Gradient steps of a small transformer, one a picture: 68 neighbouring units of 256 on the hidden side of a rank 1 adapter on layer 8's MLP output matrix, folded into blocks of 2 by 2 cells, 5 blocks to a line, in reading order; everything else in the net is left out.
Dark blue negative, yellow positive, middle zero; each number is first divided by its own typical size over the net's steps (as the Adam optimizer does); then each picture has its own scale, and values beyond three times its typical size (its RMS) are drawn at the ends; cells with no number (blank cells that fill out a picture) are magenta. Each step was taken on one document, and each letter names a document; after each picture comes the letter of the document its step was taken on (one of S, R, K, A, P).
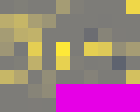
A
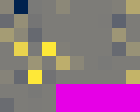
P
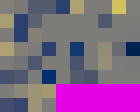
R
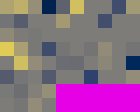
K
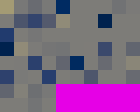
K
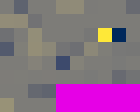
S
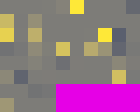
S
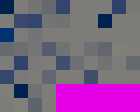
K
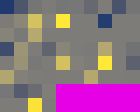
K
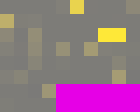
S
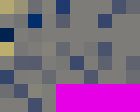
K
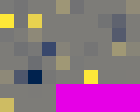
P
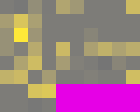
A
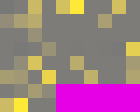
R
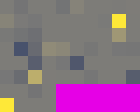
P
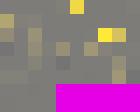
S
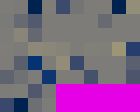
R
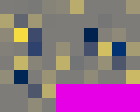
A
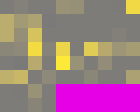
A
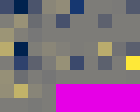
K
